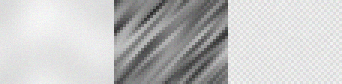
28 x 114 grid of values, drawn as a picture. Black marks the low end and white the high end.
It is made of 1 by 3 panels. Panel 1,1: very high, smooth, faint in contrast. Panel 1,2: middling, slanting up to the right, strong in contrast. Panel 1,3: very high, checkered, faint in contrast.
